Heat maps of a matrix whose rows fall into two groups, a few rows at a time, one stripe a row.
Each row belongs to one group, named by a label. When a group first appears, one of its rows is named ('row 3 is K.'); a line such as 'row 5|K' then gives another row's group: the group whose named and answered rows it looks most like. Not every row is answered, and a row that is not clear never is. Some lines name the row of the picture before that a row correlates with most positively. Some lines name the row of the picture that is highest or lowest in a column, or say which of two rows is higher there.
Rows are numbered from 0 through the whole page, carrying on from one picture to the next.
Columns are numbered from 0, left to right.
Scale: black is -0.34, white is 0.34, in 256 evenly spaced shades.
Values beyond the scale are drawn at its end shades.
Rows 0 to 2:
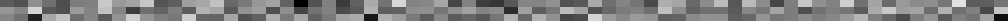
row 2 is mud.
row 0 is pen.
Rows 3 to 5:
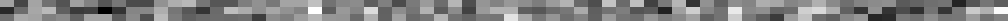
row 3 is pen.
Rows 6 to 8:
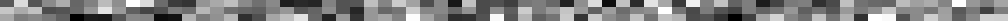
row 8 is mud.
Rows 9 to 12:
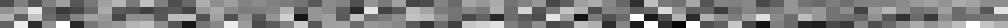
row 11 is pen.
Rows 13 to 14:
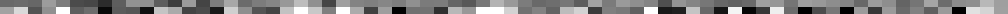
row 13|mud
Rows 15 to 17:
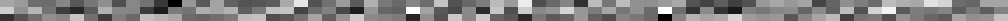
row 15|mud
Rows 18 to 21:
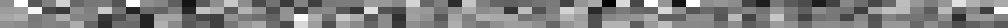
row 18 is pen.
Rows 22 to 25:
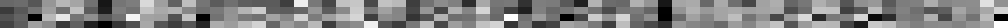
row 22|mud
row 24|mud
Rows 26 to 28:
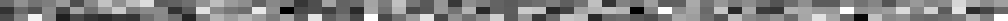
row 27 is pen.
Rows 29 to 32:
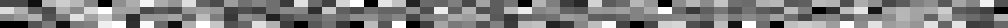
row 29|mud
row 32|pen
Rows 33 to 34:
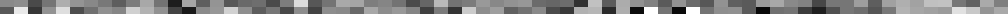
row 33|mud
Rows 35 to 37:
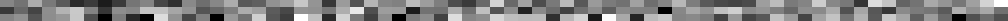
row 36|mud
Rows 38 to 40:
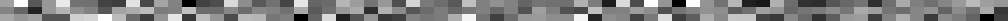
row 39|mud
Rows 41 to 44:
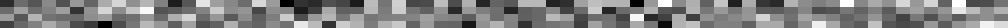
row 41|pen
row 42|pen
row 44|mud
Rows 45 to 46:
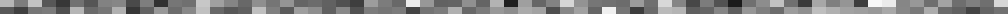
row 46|pen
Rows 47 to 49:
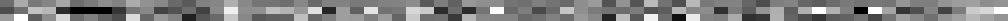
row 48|mud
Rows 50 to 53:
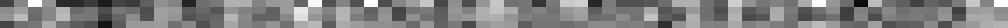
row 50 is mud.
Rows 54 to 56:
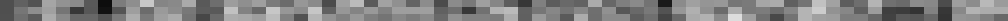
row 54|mud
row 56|mud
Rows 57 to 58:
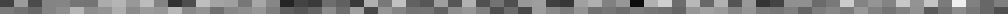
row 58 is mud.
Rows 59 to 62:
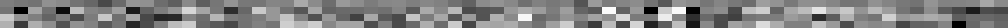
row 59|mud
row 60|pen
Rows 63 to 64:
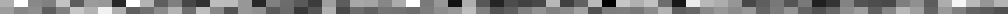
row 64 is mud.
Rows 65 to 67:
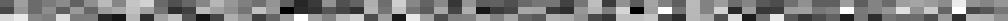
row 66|pen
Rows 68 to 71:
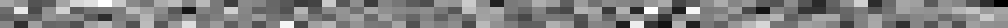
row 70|mud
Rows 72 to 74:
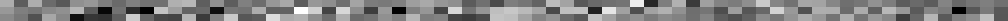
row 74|mud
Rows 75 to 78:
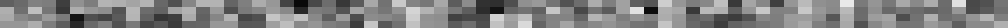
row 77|mud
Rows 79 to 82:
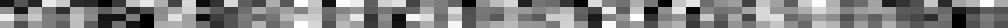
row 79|mud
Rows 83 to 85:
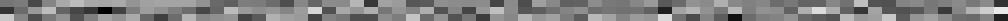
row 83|mud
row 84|mud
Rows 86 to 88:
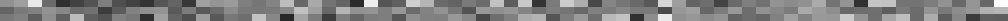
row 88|pen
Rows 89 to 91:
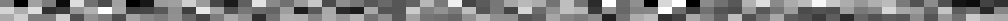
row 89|pen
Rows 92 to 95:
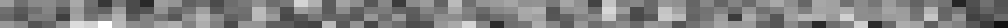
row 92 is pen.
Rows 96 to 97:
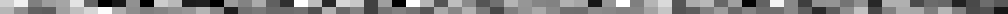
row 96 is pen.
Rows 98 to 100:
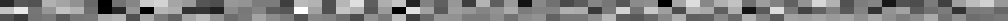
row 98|mud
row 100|pen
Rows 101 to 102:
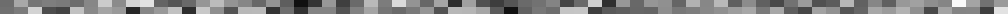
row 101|pen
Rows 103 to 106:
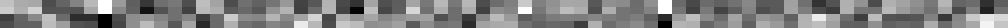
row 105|mud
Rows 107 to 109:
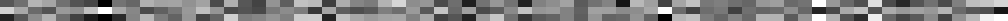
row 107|mud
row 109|mud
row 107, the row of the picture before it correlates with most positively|105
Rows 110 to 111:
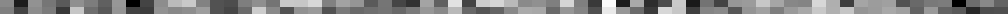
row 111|pen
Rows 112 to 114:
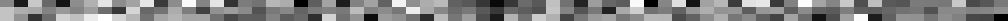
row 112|pen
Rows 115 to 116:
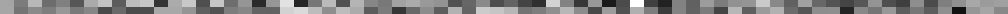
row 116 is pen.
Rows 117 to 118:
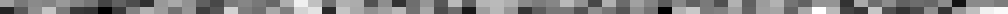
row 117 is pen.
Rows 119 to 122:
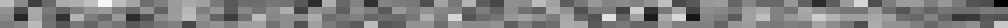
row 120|pen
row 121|pen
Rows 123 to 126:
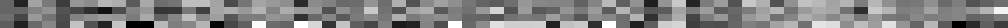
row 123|pen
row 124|mud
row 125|pen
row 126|pen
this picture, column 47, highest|126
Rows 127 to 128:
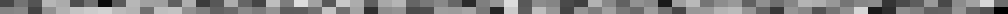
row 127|mud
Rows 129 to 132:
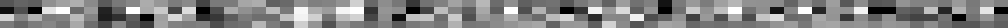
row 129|mud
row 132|pen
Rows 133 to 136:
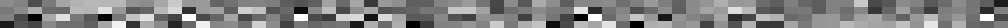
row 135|mud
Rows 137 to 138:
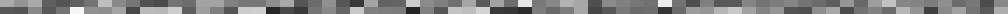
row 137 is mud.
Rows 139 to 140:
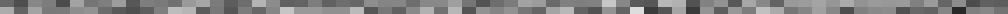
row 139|pen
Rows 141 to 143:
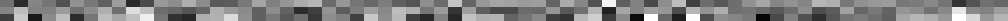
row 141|pen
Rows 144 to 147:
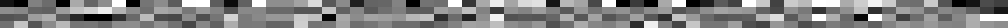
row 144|pen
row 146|mud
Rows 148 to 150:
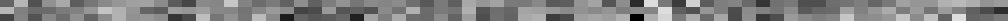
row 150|pen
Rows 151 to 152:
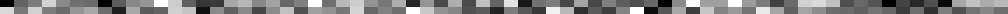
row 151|mud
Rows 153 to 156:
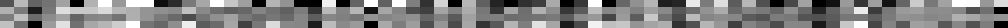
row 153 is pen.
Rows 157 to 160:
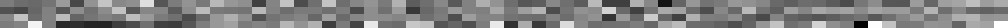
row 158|pen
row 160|mud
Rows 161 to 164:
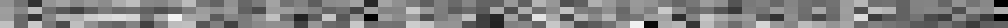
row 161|mud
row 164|pen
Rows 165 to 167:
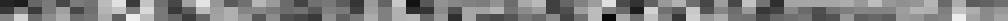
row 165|pen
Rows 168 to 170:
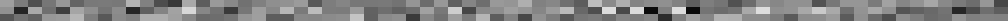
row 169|pen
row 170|mud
